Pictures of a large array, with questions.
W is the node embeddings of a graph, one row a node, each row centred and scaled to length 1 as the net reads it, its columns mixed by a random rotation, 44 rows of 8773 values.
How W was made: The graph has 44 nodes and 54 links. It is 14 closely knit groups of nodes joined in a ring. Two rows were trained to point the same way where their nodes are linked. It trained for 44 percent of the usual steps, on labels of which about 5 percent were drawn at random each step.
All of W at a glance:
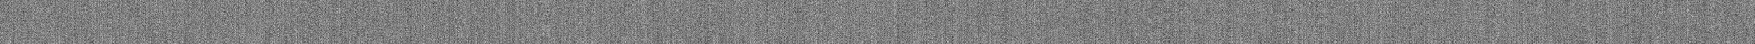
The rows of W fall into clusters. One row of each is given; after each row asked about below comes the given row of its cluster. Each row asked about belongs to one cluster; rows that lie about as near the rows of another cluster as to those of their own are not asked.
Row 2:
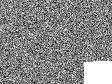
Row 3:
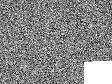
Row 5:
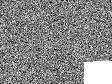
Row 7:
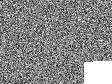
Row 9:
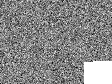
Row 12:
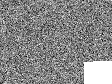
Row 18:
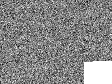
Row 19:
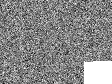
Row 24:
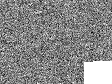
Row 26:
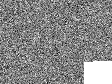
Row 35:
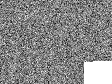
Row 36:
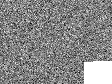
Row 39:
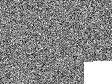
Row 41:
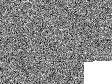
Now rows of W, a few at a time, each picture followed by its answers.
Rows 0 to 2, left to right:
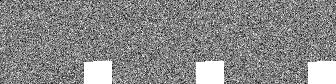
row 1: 18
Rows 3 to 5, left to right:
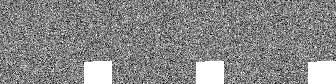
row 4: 5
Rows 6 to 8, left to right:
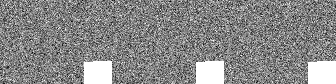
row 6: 19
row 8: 12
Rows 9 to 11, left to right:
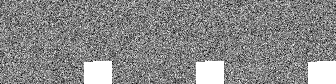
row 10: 9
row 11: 12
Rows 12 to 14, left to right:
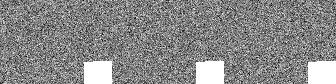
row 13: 2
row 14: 3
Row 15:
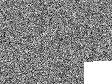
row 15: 24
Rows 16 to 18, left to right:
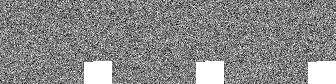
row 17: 26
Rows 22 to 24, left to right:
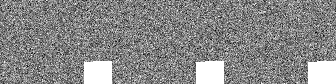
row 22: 19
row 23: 39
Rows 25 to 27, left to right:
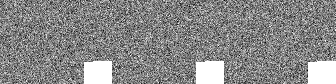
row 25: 2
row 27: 7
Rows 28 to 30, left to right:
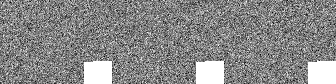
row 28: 36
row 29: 35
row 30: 9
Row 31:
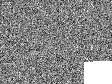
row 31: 5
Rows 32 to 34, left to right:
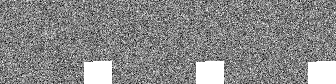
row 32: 24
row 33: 35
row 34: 18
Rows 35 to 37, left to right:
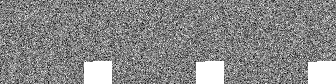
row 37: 36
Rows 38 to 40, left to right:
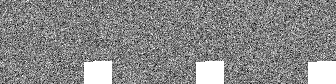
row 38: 41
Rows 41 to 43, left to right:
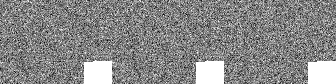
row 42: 41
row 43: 36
